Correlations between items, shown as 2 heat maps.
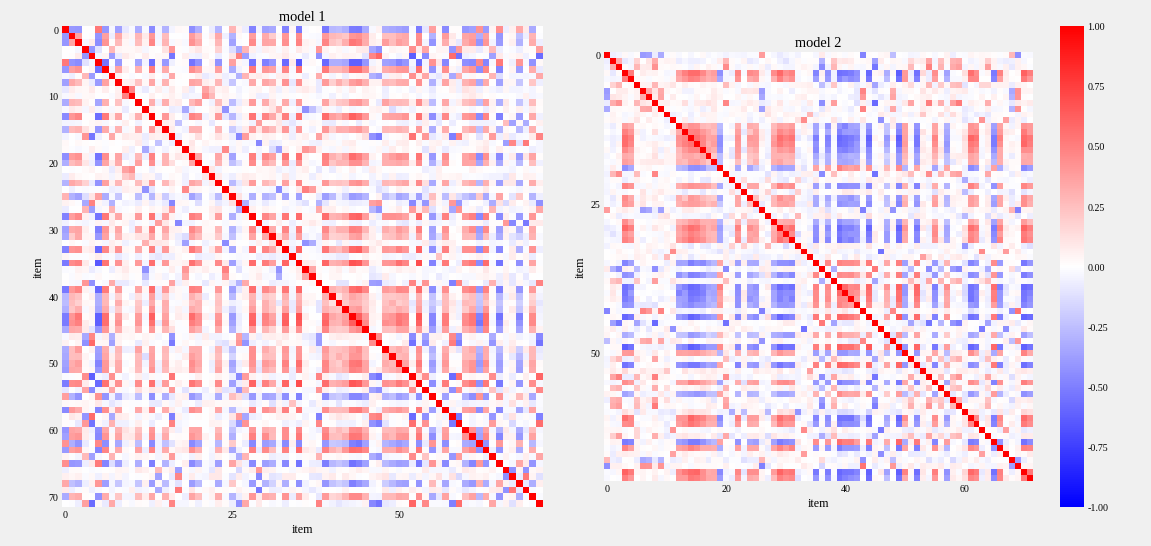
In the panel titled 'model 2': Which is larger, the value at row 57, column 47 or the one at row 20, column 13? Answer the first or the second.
the first
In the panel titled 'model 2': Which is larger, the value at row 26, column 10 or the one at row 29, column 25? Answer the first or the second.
the second
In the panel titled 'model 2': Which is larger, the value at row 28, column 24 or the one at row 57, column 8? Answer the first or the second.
the first
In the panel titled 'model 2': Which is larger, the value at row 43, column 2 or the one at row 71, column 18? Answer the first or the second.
the second
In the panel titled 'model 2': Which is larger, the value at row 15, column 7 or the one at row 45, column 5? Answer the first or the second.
the first
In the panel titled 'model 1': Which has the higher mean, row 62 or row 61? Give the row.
61
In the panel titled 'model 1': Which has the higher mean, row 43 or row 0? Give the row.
43
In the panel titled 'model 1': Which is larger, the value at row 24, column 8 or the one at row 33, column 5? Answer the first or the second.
the first
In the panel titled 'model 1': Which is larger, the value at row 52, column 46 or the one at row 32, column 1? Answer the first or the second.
the second
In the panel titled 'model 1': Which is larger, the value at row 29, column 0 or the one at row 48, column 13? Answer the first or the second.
the second
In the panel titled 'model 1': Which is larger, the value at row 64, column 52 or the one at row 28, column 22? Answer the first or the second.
the first
